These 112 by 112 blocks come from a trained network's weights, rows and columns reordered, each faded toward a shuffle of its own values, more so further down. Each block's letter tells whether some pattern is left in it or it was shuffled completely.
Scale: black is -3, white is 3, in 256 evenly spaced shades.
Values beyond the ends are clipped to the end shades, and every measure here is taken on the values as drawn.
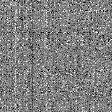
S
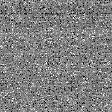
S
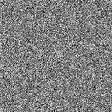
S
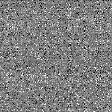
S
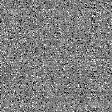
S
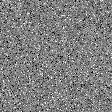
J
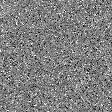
J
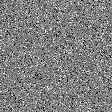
J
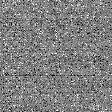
S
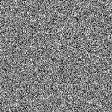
S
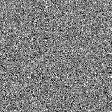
S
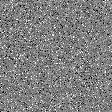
J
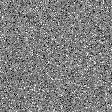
J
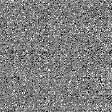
S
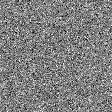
J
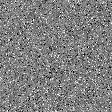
J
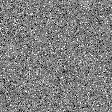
J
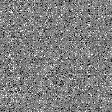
S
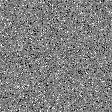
J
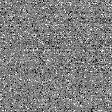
S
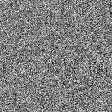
S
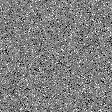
J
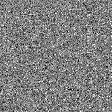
S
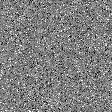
J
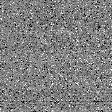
S
